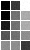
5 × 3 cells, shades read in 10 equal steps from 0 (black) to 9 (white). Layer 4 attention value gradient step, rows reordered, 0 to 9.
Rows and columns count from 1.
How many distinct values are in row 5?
2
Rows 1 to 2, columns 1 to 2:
0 2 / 0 4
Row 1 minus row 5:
-5 -3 7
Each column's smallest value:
0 2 2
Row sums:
11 10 11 12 12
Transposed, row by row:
0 0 1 3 5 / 2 4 4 4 5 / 9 6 6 5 2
